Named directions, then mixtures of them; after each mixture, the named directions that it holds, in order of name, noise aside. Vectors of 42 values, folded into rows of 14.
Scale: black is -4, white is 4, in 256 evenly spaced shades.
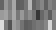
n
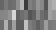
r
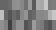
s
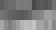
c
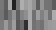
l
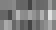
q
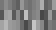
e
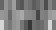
n, q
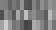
e, q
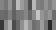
n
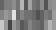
l, n, r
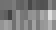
c, q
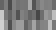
c, n, s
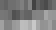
c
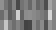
e, q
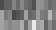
c, e, s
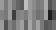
q, r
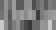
n, q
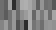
l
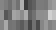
q, r, s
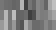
r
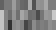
n, s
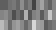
c, e, s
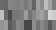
q, s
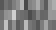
r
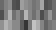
e, l
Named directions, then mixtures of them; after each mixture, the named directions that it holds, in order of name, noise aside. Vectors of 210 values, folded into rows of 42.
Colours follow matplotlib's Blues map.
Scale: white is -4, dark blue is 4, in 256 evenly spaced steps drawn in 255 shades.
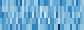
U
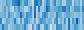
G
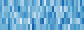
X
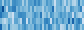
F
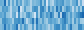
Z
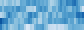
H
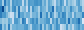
F, Z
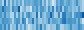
F, H, Z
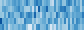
G, H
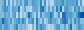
H, Z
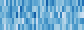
Z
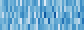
U, X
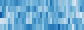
F, H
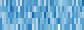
U, Z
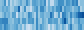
H, Z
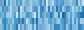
Z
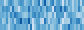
X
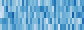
F, U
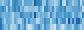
F, G, H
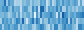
G, U, Z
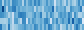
F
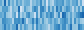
Z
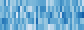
H, Z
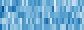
F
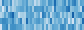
F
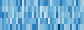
U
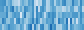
G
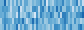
Z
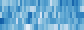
H, U
